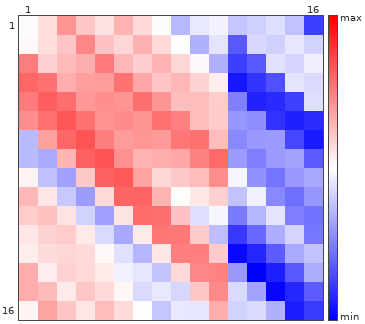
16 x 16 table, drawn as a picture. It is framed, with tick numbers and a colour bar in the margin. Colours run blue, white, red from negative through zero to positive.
The grain runs diagonally down to the right. On average the colour sits 50% of the way up the scale. The bottom right is the ninth with the lowest average. A vertical seam about 70% of the way across splits the table, and the left part is higher.
